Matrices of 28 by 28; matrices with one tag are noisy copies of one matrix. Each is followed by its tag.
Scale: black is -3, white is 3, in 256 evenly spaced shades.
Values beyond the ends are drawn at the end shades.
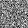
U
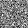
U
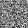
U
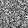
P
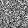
P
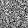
P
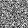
U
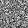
P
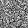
P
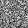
P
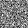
U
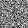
U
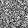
P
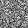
P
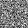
U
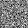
U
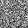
P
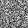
P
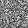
P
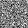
U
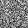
P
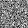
U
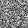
P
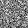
P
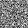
U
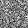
P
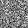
P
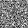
U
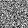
U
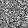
P
